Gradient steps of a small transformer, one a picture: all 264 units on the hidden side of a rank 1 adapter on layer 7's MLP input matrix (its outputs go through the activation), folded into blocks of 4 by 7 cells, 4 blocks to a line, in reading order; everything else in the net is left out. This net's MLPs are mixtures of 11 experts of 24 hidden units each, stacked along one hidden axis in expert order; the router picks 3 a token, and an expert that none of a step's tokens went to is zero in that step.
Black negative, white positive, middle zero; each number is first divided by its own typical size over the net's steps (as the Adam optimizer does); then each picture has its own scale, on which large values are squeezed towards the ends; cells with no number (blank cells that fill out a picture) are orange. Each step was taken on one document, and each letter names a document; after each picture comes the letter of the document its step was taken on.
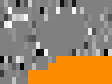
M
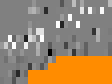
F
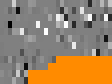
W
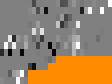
F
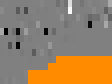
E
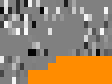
M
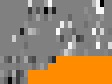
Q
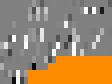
F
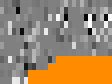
W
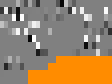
M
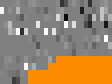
W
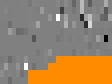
W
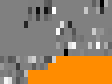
Q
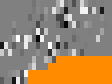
F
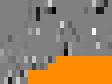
Q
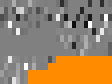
W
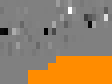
E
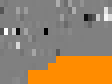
E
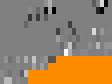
Q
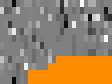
W
